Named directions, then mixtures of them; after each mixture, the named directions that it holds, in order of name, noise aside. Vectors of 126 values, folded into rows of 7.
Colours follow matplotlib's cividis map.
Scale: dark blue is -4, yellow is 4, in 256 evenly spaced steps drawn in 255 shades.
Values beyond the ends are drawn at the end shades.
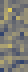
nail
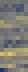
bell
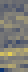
bell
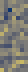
nail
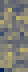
bell, nail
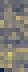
bell, nail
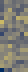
bell, nail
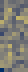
bell, nail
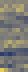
bell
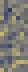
nail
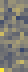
bell, nail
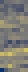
bell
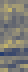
bell, nail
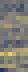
bell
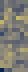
bell, nail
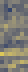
bell, nail
